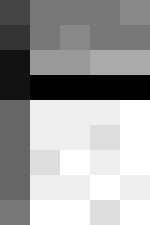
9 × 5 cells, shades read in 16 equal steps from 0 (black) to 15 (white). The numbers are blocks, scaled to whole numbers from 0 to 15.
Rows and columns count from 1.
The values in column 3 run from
0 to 15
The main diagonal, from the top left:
4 7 9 0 15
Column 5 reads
8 7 10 0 15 15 15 14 15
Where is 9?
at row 3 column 2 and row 3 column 3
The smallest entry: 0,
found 4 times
